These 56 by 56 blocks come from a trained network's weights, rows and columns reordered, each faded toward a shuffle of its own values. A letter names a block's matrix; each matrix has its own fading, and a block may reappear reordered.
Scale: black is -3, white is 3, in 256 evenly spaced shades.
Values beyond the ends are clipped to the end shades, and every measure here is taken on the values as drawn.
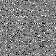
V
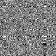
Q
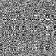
Q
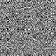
Q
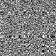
Q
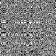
Q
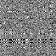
Q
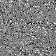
V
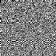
Q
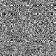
Q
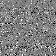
V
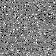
V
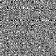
Q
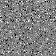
V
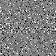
V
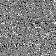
V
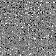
V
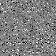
V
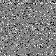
V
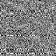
Q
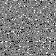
V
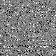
V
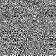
Q
